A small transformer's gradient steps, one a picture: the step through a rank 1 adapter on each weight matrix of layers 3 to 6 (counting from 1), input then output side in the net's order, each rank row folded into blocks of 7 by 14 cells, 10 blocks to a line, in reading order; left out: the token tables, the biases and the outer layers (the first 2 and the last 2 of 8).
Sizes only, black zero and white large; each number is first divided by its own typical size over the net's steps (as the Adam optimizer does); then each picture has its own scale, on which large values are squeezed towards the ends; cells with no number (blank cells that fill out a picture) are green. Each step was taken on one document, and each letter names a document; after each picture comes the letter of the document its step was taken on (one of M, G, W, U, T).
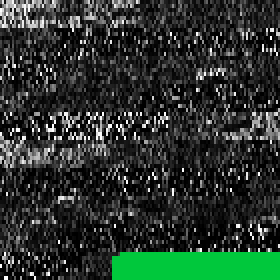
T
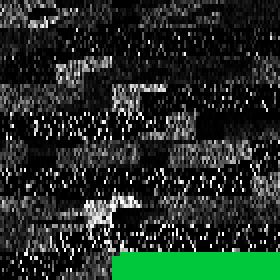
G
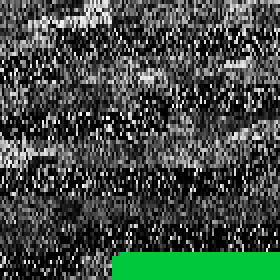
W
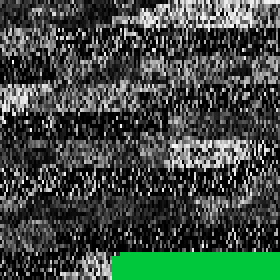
W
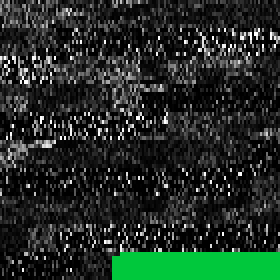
G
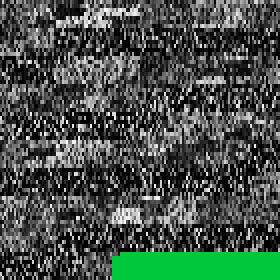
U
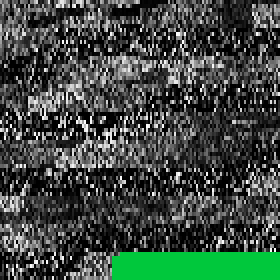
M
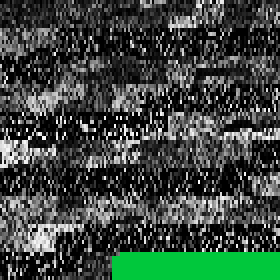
M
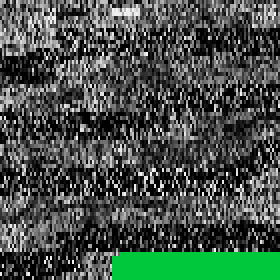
U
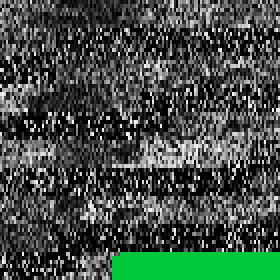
W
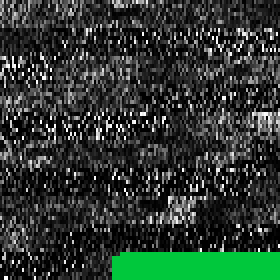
T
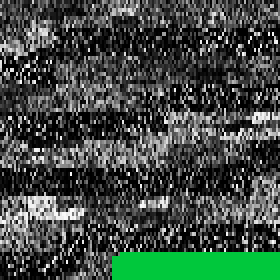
M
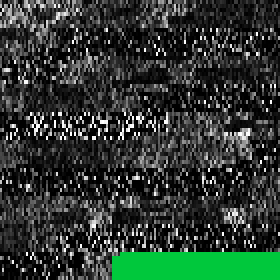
G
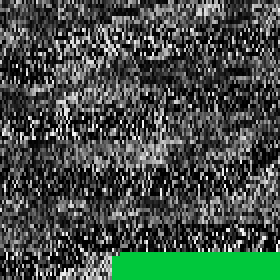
U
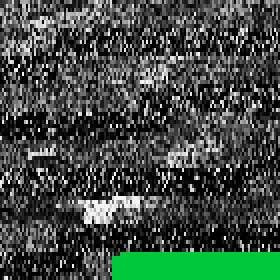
W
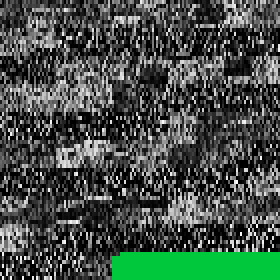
U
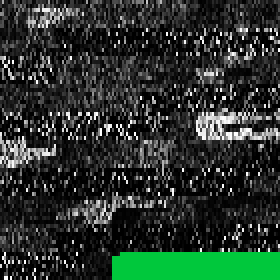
T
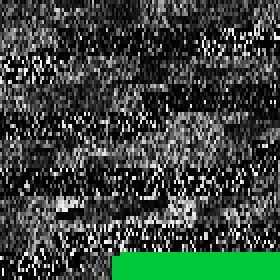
G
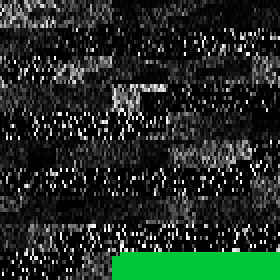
G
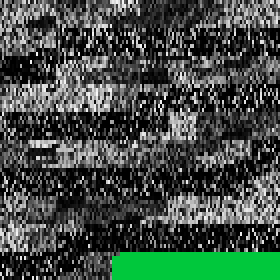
U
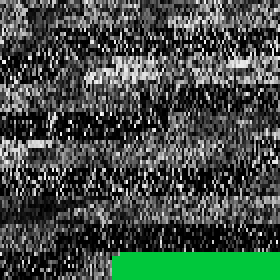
W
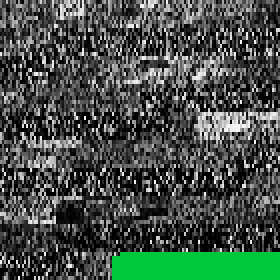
W
